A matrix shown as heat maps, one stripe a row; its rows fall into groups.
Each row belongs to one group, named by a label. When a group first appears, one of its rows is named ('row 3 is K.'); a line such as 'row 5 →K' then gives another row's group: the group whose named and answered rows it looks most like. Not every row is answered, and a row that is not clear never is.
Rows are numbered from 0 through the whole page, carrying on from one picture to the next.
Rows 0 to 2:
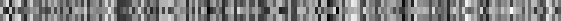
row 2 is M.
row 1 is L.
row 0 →M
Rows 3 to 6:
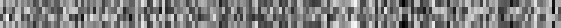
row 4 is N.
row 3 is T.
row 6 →T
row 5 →M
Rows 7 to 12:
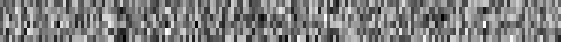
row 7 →N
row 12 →L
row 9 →M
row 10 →T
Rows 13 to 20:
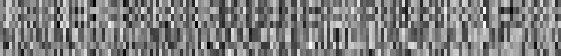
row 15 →L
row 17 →N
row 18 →N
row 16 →T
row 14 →T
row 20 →L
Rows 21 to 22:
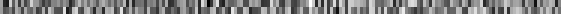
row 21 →L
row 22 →N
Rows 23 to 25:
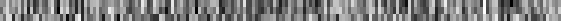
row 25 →N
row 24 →T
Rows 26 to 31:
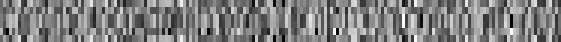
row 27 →N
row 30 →L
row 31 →M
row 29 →L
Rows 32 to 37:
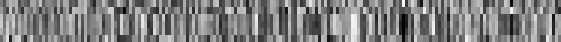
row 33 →L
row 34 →T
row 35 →T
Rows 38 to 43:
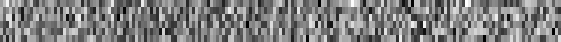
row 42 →N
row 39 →L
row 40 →N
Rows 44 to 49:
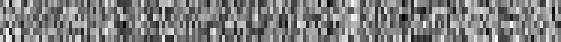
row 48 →M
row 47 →L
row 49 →N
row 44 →M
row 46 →T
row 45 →N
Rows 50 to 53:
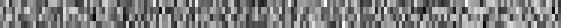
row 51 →N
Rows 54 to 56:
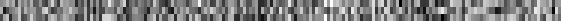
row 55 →N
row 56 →M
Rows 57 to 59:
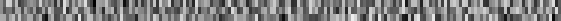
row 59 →T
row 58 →N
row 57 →L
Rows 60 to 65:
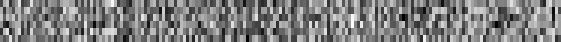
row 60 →M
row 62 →T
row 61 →N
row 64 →M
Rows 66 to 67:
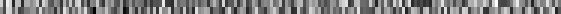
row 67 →L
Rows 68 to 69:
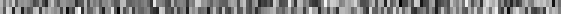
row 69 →N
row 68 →T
